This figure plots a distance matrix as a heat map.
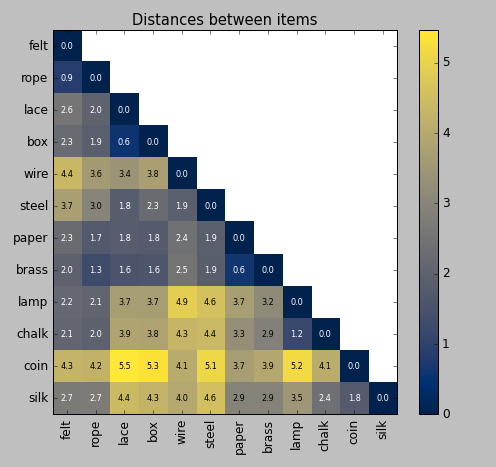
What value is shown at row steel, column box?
2.3
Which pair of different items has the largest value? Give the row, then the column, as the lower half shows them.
coin, lace
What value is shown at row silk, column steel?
4.6
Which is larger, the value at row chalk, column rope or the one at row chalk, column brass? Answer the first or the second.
the second
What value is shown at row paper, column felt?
2.3
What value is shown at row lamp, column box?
3.7
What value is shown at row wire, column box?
3.8
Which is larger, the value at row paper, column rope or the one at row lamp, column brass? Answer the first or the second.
the second
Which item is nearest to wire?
steel
